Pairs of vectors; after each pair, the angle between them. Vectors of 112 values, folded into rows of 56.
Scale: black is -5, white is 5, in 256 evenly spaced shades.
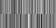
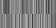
partly opposed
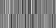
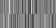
nearly parallel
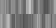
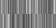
partly aligned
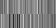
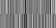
orthogonal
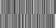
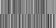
partly aligned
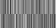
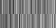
orthogonal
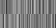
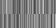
nearly opposite
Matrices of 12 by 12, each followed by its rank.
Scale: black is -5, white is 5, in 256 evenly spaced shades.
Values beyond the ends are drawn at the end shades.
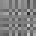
one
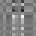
one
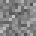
full rank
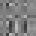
two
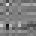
two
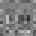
two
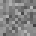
full rank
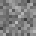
full rank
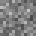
full rank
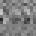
two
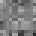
two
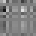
one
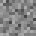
full rank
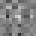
two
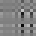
one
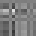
one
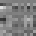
two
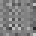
two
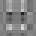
one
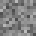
full rank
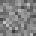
full rank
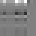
one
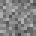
full rank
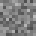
full rank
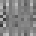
two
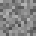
full rank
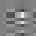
one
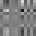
one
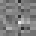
two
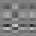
one
